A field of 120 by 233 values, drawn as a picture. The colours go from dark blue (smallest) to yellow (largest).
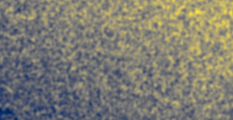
Ninth with the lowest average: bottom left. Lone odd cells: none. Odd rows or columns: none. Grain: blotchy. Slope: up to the top right.
